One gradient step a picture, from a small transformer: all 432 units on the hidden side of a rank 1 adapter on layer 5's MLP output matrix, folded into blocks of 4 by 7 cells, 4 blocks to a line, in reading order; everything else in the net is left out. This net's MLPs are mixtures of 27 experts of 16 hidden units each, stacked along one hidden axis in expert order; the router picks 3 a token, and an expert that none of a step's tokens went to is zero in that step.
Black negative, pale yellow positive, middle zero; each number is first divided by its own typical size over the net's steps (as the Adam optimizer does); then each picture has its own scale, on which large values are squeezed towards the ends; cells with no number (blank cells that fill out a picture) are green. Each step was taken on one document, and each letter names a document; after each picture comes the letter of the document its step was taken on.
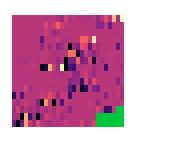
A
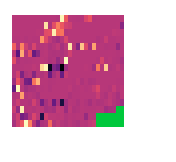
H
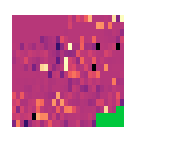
A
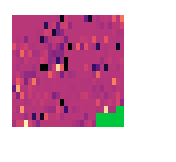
H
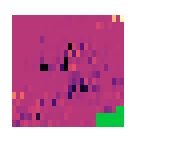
A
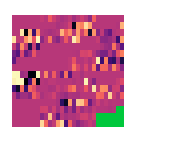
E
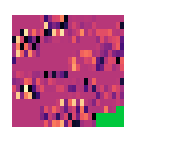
E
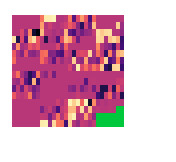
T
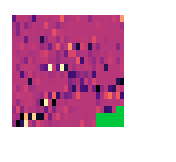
A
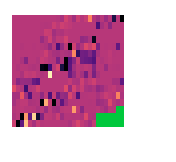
A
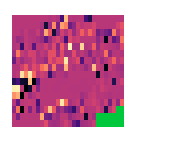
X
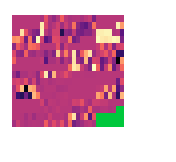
E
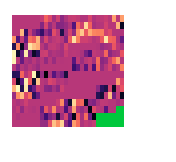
E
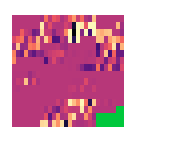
T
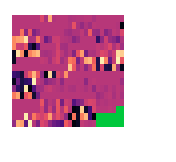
E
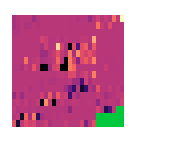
A
